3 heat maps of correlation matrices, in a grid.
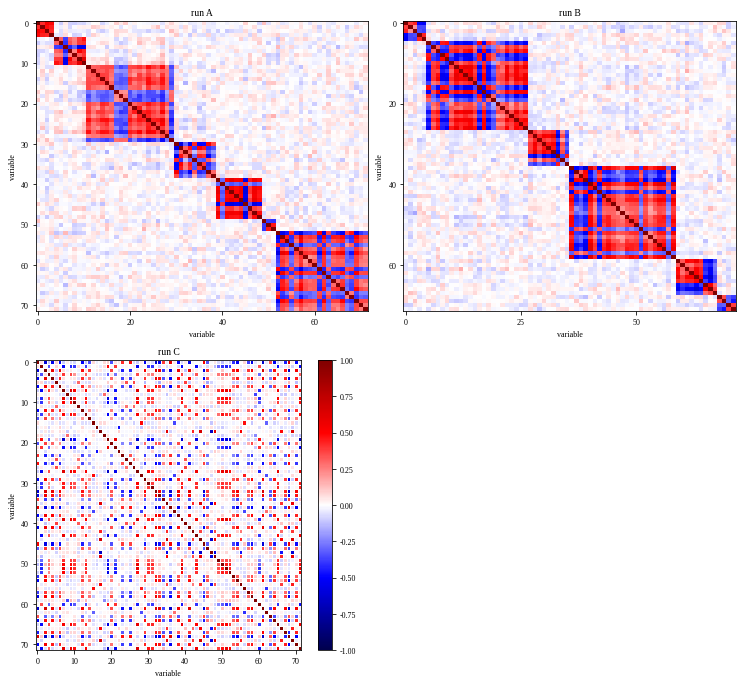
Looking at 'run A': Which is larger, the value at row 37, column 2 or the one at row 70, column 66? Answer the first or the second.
the second
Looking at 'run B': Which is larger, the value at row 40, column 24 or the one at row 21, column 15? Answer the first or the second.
the second
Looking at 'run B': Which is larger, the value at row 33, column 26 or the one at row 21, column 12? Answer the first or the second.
the second
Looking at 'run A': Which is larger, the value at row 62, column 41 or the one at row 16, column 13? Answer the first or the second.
the second
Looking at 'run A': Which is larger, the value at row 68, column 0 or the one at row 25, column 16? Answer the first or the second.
the second
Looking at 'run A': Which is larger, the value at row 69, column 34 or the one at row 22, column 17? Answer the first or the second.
the first
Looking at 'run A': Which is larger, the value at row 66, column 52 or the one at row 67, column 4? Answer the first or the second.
the second
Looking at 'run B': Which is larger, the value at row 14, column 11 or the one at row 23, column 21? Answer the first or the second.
the first
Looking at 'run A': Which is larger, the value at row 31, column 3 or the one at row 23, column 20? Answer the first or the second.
the second
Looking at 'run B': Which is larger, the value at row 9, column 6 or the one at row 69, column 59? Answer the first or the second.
the second
